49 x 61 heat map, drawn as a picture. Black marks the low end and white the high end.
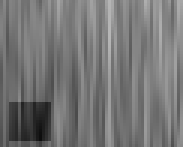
Histogram: skewed, a long tail of low values. Odd patch: lower, in the bottom left. Grain: streaks running down. Ninth with the lowest average: bottom left. Slope: up to the top right.
